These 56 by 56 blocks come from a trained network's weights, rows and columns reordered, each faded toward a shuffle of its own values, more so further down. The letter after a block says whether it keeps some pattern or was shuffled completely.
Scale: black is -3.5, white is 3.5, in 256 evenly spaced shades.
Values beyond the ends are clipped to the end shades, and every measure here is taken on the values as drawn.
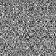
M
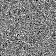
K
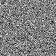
K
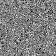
K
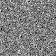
K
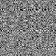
M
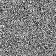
K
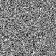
M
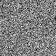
K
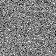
K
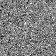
K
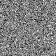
K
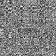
M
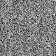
M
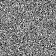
K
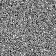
K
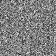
M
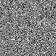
M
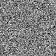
M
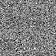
M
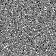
K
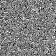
K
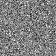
K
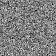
K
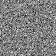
K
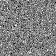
K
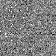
M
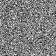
K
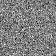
K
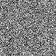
M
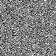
K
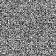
M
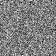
K
